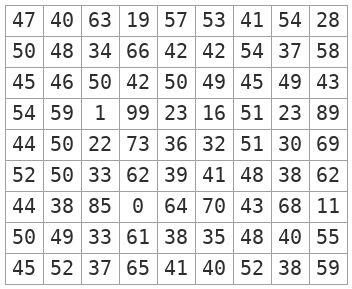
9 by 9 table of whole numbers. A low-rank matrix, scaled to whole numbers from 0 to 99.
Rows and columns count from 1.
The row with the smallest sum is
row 1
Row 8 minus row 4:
-4 -10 32 -38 15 19 -3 17 -34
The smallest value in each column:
44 38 1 0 23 16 41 23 11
